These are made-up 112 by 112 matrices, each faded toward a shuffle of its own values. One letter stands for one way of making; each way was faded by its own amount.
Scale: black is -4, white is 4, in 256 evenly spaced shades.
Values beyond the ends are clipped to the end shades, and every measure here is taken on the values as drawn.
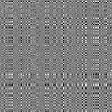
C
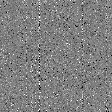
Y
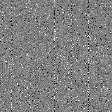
Y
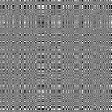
C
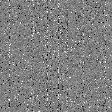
Y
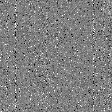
Y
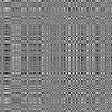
C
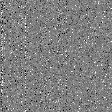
Y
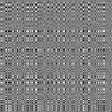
C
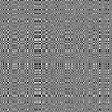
C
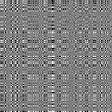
C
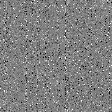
Y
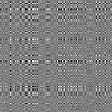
C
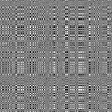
C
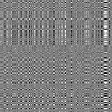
C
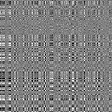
C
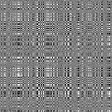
C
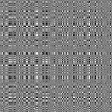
C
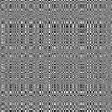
C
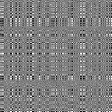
C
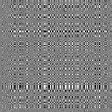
C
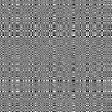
C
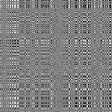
C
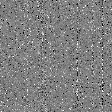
Y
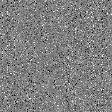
Y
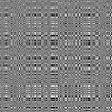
C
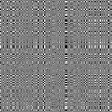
C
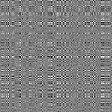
C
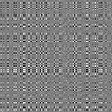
C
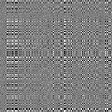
C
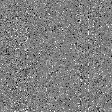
Y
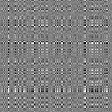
C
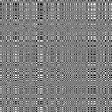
C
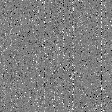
Y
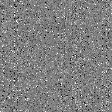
Y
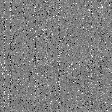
Y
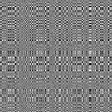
C
